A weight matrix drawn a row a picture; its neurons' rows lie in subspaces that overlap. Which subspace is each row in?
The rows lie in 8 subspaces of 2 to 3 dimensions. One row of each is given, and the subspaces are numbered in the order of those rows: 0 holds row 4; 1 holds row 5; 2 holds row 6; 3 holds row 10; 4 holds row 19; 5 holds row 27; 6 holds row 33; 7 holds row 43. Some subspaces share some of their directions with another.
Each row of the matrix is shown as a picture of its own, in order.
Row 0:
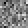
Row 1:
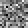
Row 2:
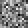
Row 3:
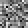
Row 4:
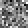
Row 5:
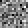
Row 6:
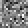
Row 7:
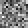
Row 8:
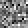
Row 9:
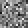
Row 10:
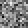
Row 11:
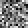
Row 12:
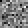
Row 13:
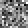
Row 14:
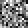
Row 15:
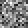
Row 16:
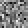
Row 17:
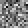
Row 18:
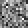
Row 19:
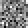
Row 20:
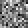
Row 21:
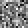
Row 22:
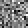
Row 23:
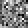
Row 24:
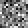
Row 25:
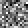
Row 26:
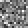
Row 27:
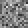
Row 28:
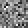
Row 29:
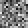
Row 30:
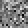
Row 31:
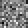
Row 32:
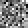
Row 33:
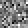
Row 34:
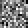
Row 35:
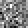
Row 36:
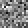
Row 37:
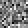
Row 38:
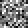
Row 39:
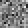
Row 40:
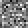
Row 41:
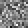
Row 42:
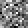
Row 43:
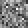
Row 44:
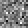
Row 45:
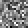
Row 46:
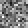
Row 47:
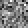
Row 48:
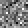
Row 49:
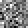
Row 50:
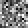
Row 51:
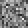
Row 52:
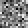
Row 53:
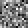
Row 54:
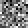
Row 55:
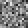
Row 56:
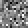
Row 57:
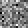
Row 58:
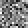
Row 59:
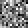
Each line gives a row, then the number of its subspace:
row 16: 3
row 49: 4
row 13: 0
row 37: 6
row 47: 0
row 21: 3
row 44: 5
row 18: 7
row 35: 4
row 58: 6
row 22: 7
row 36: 0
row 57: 6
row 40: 1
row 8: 6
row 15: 3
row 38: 1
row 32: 1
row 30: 2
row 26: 1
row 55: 1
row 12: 1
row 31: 4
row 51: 7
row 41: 2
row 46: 3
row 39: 1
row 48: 5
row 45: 2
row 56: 2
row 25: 5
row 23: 2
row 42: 4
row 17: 5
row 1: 6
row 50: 2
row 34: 4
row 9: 0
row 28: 0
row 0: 6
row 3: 6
